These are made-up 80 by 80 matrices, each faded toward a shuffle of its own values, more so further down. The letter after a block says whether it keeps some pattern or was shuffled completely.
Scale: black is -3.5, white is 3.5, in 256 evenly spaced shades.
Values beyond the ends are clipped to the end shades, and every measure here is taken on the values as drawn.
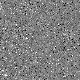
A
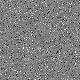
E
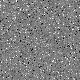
E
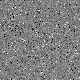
E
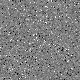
E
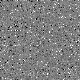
A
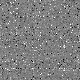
A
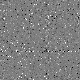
A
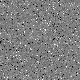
E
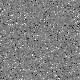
E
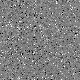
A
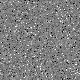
E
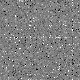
A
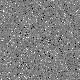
E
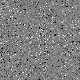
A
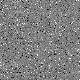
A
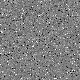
E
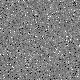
E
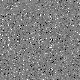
A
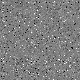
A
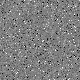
E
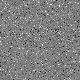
E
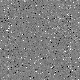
A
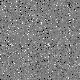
A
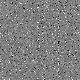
A
